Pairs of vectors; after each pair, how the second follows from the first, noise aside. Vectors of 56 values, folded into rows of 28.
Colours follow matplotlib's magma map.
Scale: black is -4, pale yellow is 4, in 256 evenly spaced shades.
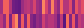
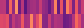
reversed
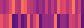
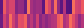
reversed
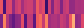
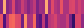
negated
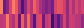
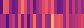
negated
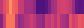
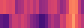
reversed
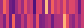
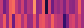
negated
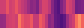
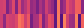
sign-scrambled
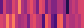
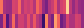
sign-scrambled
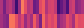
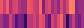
reversed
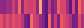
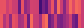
sign-scrambled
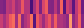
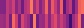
sign-scrambled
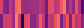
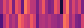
reversed
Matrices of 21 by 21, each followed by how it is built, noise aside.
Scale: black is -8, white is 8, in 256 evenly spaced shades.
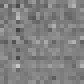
low rank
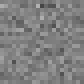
low rank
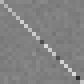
diagonal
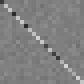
diagonal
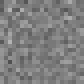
low rank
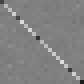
diagonal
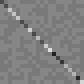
diagonal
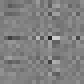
low rank
